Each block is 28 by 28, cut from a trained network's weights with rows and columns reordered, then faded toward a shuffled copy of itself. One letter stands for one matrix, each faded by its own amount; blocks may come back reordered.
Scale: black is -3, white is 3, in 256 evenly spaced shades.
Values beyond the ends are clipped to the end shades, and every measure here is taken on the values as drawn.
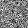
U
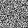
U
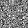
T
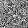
U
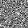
U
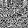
T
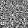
T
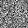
U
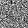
T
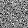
U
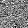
U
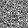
T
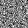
U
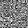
T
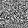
U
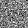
U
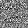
T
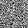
T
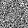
U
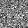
U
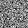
U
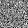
U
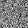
T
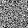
U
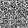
U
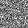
U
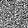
U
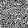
U
